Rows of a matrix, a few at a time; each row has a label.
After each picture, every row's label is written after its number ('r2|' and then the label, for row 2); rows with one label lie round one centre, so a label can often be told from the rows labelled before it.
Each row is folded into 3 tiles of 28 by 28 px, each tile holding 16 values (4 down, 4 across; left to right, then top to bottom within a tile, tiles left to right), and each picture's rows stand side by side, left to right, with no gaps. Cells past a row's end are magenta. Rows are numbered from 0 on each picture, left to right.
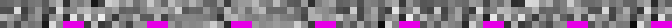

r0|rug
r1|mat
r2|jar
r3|jar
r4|rug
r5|rug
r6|mat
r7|rug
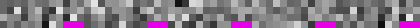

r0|rug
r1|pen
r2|mat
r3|jar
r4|rug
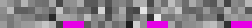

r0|jar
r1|rug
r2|jar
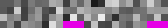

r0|rug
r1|mat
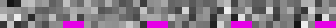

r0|mat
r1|jar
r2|rug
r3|rug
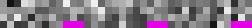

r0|mat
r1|pen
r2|rug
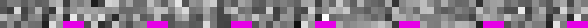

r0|rug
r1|mat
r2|pen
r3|rug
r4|jar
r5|jar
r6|rug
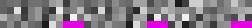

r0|rug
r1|rug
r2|mat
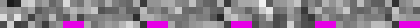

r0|mat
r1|jar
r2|jar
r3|pen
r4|jar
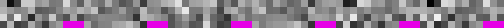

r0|mat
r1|jar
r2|pen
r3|jar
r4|mat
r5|mat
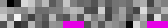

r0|mat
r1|rug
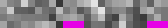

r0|jar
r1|pen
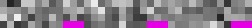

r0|mat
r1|pen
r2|jar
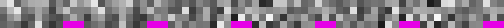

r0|pen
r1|pen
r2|rug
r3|mat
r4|rug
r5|mat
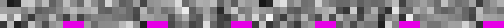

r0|mat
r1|jar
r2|pen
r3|mat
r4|rug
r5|jar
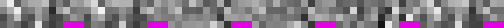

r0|pen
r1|pen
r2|jar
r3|jar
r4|rug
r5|pen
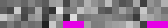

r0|rug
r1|jar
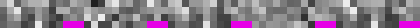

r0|pen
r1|mat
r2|pen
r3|jar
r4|pen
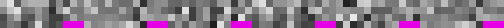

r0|pen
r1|jar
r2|rug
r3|pen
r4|mat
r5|jar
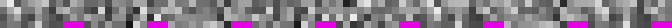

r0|pen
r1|rug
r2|jar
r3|rug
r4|mat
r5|pen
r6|jar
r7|pen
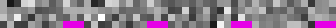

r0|mat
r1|mat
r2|rug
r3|jar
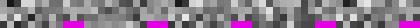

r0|mat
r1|jar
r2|mat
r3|pen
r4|mat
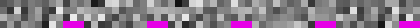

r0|rug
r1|mat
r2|mat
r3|jar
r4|rug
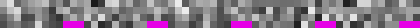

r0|pen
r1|mat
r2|pen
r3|rug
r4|mat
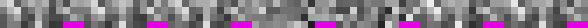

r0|pen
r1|pen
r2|pen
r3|jar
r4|rug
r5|pen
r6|pen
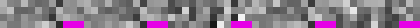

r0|jar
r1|jar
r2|rug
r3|jar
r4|pen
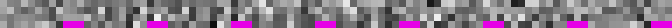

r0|jar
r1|rug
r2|rug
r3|pen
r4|pen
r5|mat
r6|mat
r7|jar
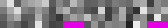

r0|pen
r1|rug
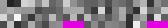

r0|mat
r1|rug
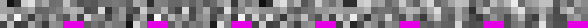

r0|mat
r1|rug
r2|rug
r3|mat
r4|mat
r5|pen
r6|pen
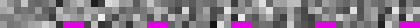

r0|jar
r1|mat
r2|rug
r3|pen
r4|rug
